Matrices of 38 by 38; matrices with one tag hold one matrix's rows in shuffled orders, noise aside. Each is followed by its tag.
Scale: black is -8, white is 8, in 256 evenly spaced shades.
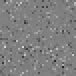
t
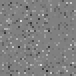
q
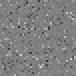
q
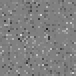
q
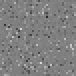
q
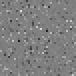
q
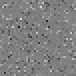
q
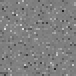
t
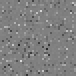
q
